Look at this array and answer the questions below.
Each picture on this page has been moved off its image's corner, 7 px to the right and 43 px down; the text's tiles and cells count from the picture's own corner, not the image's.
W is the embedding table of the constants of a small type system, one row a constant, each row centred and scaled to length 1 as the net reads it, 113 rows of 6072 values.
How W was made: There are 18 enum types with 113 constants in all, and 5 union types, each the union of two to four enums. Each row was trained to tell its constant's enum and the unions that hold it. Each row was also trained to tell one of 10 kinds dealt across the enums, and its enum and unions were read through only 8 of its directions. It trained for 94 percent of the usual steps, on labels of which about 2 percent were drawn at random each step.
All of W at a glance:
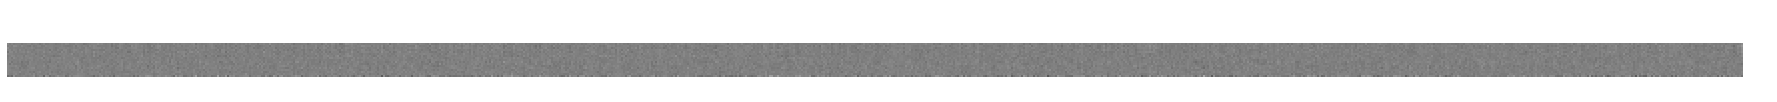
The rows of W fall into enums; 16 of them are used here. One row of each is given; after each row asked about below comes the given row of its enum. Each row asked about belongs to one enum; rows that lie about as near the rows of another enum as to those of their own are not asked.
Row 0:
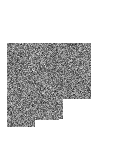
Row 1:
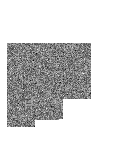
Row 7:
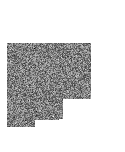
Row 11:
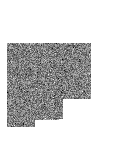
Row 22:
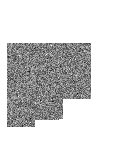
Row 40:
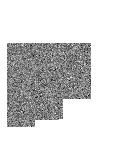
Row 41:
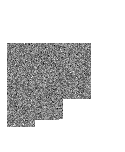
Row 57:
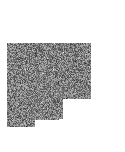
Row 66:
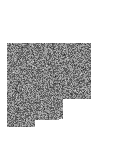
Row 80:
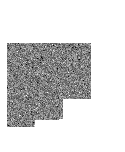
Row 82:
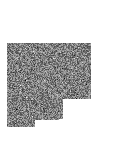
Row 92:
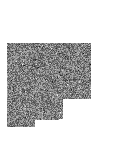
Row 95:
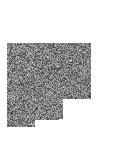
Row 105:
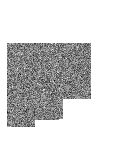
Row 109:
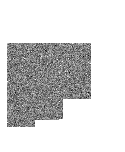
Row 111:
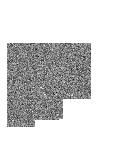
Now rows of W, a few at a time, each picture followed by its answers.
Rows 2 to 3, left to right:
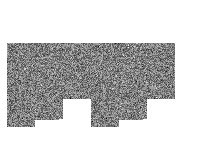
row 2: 1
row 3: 1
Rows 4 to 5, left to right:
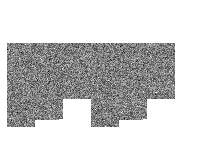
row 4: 11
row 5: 1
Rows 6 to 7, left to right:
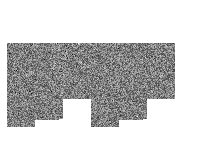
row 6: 111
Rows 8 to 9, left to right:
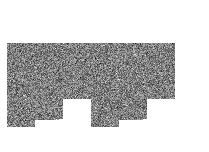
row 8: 41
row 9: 82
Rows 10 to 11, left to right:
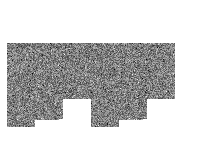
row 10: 92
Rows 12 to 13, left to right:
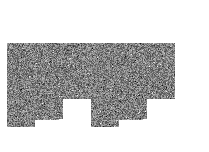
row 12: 11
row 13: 57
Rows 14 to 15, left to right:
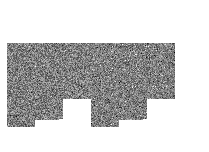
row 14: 7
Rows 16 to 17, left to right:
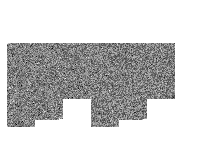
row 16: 40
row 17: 95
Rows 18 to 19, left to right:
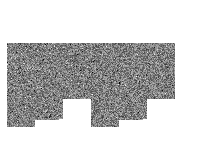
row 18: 40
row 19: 1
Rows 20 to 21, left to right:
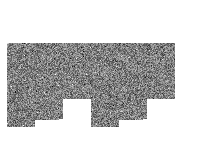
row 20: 109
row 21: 7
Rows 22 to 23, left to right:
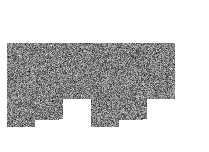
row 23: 41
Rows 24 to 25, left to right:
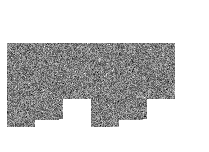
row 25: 66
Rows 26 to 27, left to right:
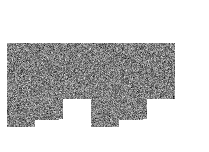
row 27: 57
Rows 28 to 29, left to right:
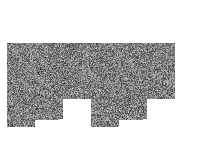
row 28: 11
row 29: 7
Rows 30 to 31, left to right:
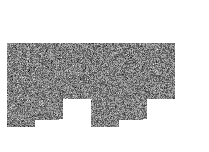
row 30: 1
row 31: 1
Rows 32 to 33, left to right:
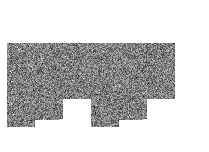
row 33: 7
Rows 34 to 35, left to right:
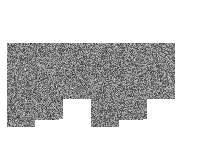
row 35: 66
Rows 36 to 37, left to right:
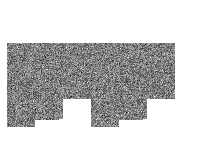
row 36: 105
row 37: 57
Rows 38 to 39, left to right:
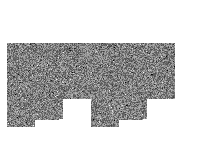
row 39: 95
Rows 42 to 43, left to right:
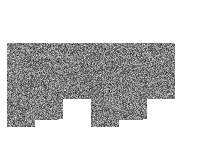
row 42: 95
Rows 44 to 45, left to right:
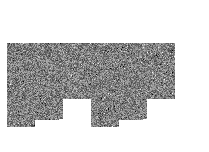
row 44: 7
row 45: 82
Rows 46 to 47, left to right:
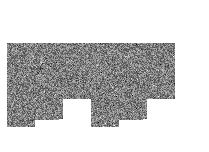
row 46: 41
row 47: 92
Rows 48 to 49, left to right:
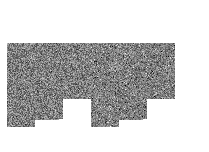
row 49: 40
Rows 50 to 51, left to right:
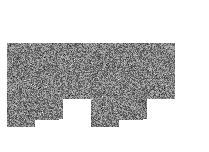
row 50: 0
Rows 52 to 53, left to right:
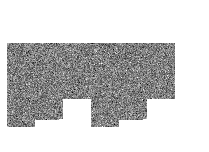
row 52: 82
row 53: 80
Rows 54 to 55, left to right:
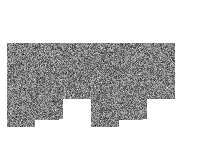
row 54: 57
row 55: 109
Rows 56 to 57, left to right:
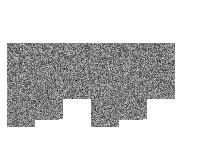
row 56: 82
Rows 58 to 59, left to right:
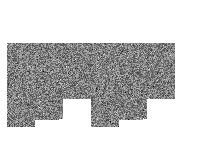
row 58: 22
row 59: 57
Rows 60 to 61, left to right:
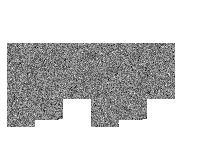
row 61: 11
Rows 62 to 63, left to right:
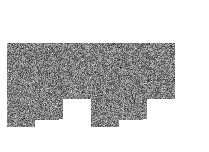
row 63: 92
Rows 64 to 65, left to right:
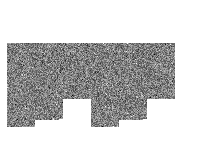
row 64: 40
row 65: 11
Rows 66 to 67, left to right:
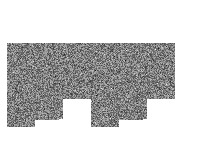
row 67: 22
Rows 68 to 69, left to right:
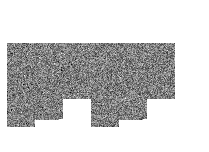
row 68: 66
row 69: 95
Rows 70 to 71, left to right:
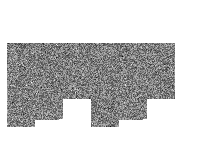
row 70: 92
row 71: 95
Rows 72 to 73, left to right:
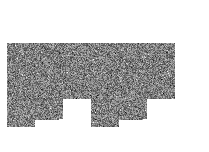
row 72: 7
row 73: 95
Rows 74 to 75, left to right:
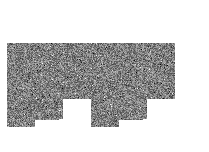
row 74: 0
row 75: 111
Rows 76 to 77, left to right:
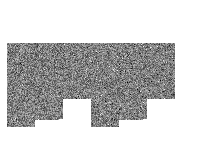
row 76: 95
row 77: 105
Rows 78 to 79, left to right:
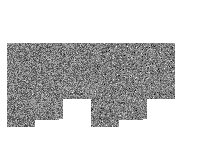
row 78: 105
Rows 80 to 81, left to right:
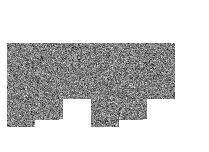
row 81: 1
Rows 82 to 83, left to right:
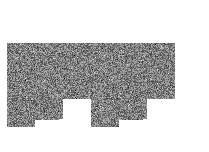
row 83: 22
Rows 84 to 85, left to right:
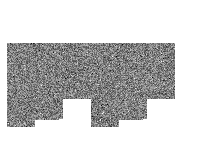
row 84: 57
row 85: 105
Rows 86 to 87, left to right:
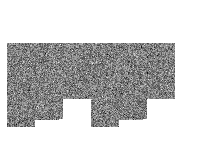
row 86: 105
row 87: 57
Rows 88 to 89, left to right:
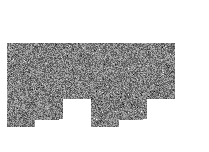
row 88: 80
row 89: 82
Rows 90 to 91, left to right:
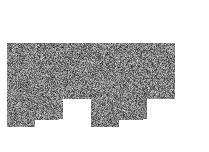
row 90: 82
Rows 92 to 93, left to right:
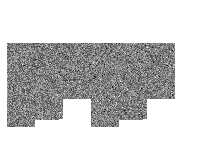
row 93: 40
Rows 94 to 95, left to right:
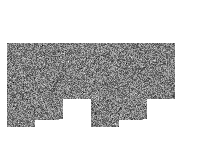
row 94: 41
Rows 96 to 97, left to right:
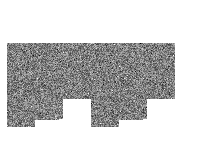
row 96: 105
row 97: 111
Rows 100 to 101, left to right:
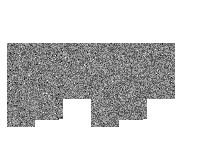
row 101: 22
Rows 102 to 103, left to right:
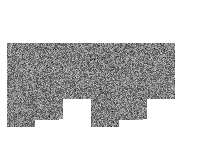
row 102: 22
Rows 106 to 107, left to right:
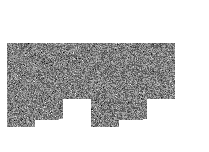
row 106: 40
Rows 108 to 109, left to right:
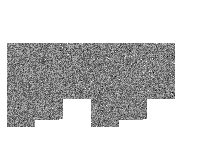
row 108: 105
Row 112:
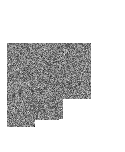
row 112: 0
